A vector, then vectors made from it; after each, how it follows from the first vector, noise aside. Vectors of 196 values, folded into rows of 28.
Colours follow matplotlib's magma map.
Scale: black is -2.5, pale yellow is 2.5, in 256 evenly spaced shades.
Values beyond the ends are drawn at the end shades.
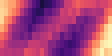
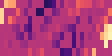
partly zeroed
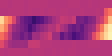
partly zeroed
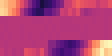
partly zeroed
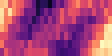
copied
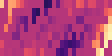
partly zeroed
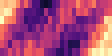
copied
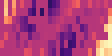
partly zeroed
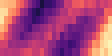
copied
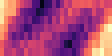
copied
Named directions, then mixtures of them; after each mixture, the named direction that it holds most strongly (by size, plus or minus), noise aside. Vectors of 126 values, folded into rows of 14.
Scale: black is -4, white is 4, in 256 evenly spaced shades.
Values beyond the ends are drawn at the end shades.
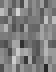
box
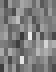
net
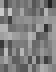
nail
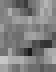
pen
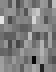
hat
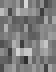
box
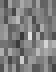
net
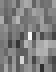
net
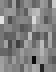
hat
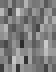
box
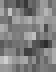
pen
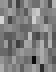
hat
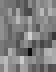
pen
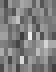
net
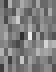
net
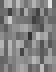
hat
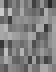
nail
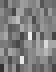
net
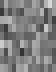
nail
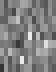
net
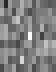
net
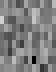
hat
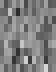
box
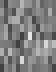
net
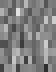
box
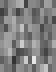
box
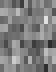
box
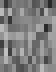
nail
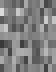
box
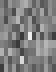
net
